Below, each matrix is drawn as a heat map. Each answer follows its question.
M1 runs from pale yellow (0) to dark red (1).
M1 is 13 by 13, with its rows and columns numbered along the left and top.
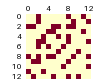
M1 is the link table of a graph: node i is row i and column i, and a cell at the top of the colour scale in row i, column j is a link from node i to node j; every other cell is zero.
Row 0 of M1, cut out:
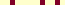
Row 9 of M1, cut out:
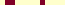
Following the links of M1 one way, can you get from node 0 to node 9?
yes
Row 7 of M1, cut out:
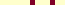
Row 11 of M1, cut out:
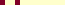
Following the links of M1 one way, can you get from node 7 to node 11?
yes
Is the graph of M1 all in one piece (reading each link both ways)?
yes
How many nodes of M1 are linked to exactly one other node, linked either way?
0
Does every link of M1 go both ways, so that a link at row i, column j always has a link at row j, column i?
yes
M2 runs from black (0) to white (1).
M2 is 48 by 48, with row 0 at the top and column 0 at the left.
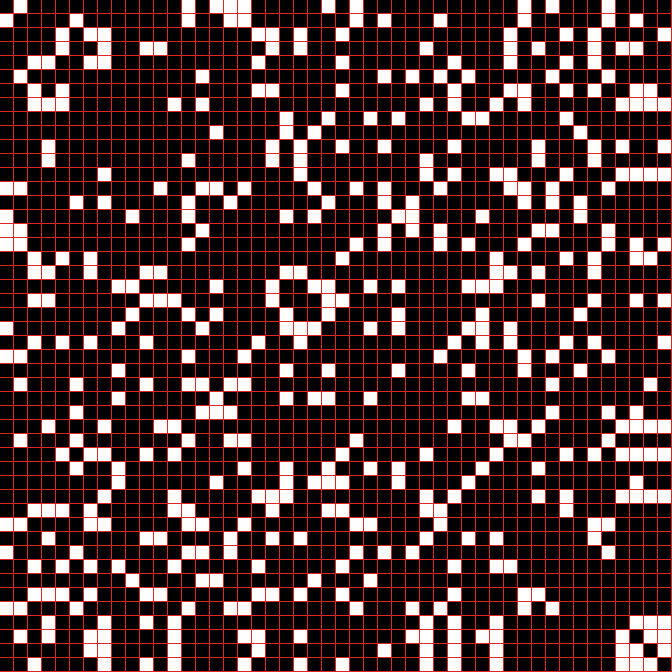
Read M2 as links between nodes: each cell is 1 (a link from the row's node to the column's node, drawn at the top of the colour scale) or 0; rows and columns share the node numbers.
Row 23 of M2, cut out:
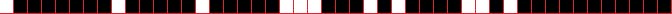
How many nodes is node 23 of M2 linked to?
11
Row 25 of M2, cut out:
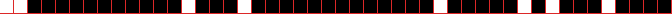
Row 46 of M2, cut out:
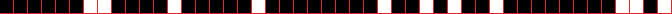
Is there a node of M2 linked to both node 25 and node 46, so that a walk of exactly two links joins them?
no
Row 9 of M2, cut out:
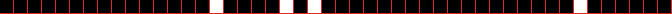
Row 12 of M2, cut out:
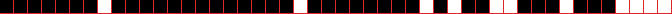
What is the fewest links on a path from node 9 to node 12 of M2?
3
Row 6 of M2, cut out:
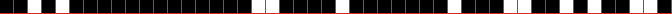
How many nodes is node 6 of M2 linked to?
12
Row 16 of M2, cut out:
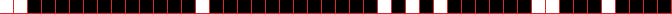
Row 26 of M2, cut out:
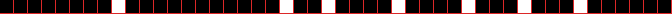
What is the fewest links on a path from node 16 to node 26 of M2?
3
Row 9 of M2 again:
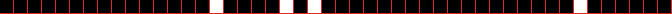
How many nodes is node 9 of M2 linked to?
4
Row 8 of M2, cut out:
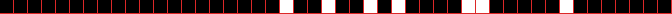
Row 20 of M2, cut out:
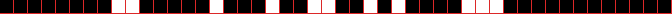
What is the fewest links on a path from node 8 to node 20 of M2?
1
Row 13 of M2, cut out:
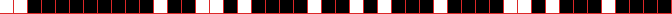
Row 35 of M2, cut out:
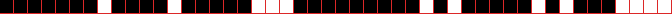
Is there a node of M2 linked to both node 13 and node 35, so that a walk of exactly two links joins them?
no
